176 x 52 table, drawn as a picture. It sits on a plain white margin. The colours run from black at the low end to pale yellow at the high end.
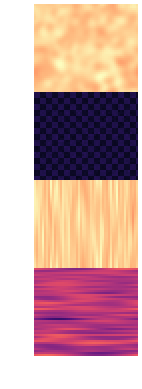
It is made of 4 by 1 panels. Panel 1,1: very high, blotchy, faint in contrast. Panel 2,1: very low, checkered, faint in contrast. Panel 3,1: very high, streaked downward, faint in contrast. Panel 4,1: middling, streaked across.
